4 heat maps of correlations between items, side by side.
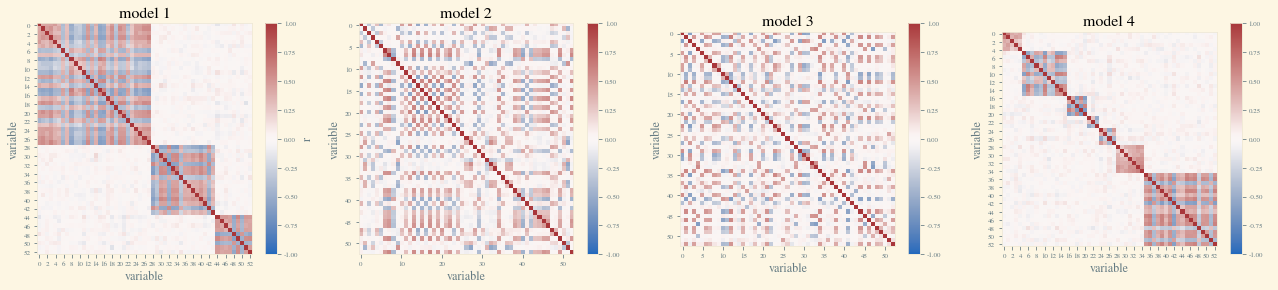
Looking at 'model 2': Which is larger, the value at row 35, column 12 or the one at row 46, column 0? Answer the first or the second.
the first
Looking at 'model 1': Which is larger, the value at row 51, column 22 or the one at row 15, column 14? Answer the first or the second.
the first
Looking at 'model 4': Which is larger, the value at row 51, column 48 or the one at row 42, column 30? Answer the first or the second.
the first
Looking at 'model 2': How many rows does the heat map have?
53
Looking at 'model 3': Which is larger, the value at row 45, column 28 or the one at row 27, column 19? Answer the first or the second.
the first
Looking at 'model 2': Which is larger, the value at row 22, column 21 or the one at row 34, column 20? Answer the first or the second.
the first
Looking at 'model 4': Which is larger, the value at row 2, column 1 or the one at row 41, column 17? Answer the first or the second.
the first
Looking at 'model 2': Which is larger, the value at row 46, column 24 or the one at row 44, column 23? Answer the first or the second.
the first
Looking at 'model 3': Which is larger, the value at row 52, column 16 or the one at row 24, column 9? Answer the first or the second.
the second
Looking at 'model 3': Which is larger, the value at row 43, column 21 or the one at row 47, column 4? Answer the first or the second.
the first
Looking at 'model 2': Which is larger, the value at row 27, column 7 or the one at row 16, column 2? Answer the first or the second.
the second
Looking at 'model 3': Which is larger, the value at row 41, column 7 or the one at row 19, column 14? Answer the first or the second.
the second
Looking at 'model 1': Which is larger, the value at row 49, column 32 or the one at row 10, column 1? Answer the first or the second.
the first
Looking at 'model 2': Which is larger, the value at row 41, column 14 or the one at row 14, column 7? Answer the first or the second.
the second
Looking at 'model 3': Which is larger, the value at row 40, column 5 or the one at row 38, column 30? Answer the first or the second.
the first
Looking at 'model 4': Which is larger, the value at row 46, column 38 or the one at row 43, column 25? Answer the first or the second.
the first
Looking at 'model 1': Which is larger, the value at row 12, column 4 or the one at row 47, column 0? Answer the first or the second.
the first
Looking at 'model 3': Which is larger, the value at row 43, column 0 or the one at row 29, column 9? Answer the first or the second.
the second
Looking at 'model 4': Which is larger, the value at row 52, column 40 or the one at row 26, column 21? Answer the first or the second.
the first
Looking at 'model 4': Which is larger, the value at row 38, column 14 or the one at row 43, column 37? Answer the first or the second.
the first
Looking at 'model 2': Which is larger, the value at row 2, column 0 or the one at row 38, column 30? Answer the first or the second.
the second
